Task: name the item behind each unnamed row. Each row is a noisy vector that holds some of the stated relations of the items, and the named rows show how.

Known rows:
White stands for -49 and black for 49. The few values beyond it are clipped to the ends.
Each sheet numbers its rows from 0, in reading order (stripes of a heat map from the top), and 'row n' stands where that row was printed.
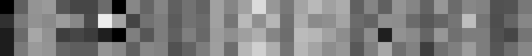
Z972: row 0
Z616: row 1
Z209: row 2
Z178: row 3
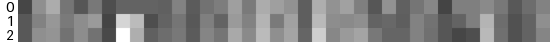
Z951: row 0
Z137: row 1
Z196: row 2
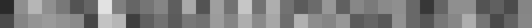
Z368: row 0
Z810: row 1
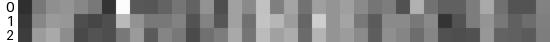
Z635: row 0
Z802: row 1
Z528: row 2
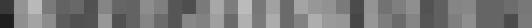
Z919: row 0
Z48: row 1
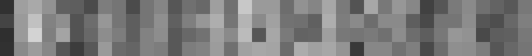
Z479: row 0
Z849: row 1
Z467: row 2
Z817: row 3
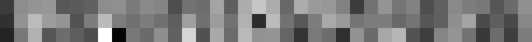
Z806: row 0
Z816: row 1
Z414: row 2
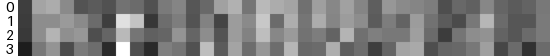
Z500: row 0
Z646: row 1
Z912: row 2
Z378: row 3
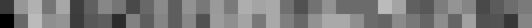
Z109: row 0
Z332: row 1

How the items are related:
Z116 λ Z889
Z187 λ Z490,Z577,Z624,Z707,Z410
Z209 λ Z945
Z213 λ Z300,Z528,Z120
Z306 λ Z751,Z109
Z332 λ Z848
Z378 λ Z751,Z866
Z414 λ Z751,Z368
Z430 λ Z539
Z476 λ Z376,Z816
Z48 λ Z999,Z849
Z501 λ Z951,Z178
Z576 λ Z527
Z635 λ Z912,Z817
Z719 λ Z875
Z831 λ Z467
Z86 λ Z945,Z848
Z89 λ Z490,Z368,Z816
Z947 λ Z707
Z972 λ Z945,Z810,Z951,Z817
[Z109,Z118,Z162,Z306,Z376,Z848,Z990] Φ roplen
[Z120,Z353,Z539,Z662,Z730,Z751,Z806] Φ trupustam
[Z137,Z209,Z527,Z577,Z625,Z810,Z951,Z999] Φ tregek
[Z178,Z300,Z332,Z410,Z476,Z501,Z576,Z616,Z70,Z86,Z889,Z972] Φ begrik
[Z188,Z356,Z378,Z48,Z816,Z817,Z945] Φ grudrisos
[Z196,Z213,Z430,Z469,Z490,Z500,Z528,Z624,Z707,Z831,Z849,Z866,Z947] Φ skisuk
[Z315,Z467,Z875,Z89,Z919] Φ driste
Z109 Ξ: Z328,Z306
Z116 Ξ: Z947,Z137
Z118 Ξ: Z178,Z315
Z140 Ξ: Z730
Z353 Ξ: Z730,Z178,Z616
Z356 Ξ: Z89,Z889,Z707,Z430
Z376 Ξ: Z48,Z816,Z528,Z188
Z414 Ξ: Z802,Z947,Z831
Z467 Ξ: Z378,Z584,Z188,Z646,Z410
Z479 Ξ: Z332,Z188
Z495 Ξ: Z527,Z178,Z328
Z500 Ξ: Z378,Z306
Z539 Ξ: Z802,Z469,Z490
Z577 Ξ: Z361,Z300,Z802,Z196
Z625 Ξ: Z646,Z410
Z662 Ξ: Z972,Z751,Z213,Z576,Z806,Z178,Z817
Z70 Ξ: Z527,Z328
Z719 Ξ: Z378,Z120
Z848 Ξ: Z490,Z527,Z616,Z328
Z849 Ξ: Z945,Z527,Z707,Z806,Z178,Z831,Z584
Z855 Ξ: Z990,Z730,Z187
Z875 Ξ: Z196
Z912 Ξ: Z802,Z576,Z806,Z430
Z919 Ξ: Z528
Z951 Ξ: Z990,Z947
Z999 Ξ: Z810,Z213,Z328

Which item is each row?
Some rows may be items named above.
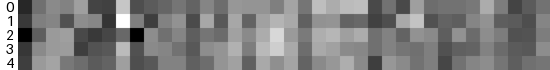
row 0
Z945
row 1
Z751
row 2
Z972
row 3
Z430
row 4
Z356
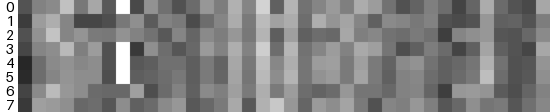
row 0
Z947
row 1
Z528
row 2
Z577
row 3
Z947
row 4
Z576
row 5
Z576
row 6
Z999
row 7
Z353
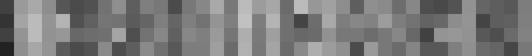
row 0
Z528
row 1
Z376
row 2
Z999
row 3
Z48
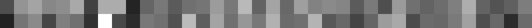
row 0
Z625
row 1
Z378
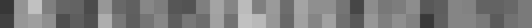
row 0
Z919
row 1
Z140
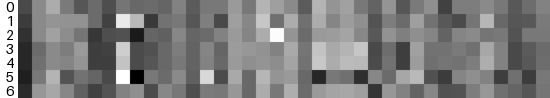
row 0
Z951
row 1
Z646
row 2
Z848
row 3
Z945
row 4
Z945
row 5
Z414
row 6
Z188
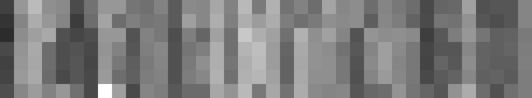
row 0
Z624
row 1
Z213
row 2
Z584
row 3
Z866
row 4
Z866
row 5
Z866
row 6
Z315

